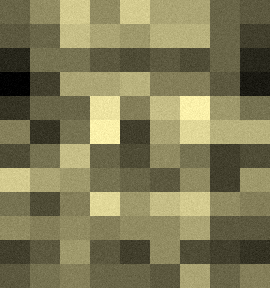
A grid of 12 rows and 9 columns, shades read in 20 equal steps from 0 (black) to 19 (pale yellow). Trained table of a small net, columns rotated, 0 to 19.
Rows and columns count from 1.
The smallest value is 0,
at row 4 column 1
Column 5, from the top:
16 12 6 14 10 5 6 8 12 11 5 8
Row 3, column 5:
6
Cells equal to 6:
7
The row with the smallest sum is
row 3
